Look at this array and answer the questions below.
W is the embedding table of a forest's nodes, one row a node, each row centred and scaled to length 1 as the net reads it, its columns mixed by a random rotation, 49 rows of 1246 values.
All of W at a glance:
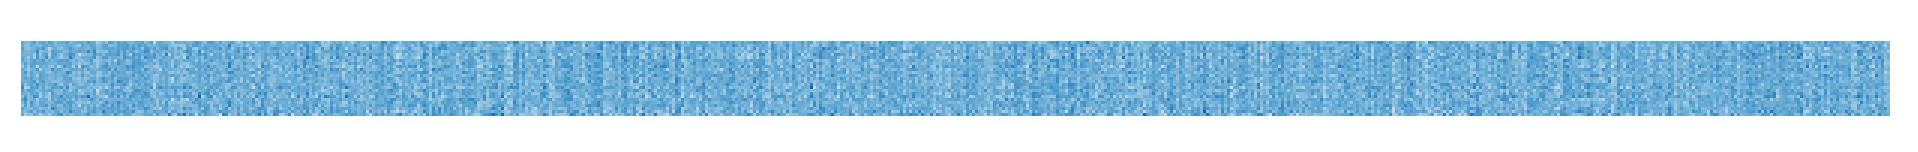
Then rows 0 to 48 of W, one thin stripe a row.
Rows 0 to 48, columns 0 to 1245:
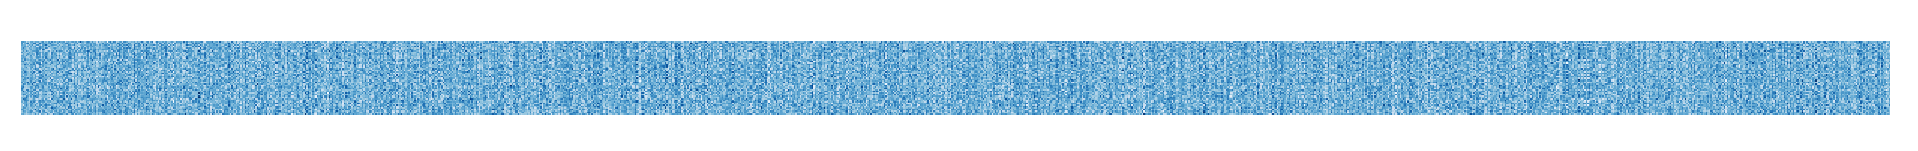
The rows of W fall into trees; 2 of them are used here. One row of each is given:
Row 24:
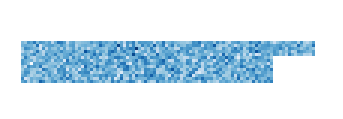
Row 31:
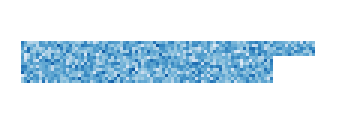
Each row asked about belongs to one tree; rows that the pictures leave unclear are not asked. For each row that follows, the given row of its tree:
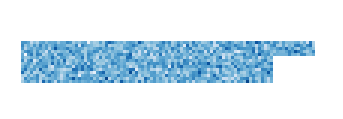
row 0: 31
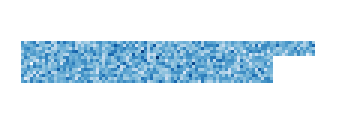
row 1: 24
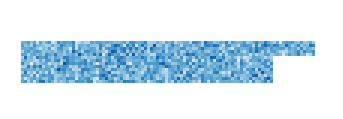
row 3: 24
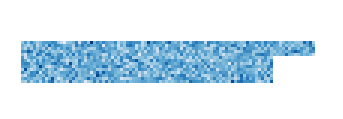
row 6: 31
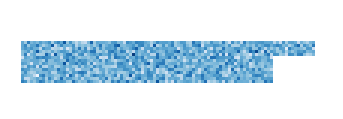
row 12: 24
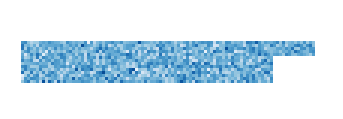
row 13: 31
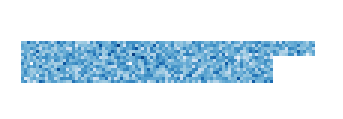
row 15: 24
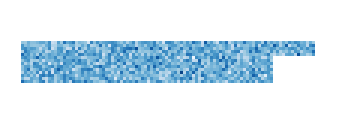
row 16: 24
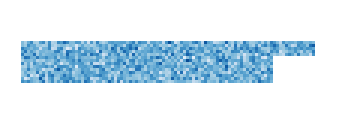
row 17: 24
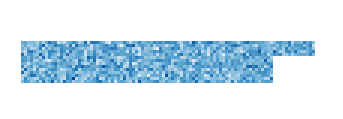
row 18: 31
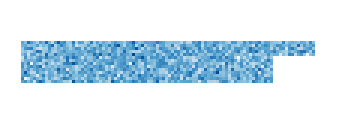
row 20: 24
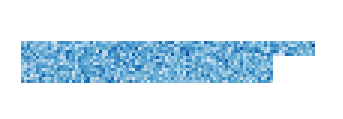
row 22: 24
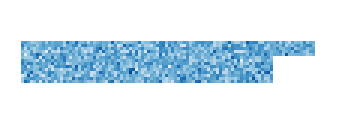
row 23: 31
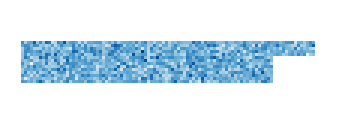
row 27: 24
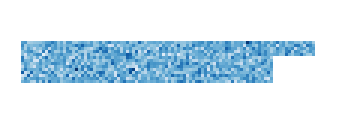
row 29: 31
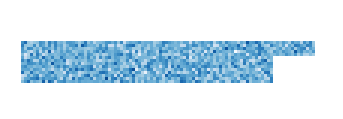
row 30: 31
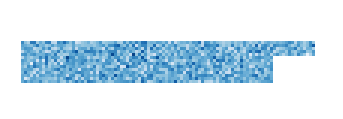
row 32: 24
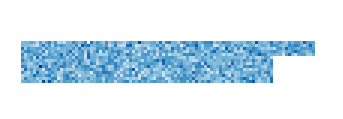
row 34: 31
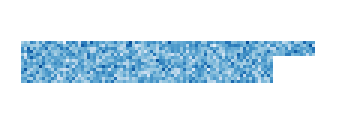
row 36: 31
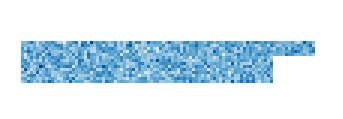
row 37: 31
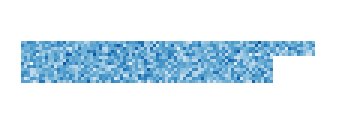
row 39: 24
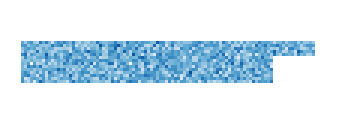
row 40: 24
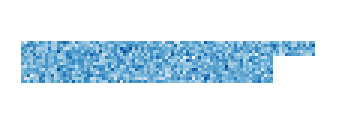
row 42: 24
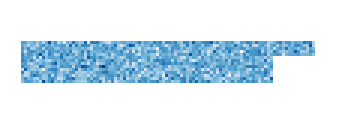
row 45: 31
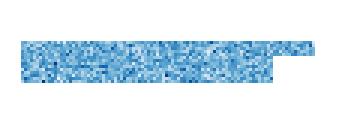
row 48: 31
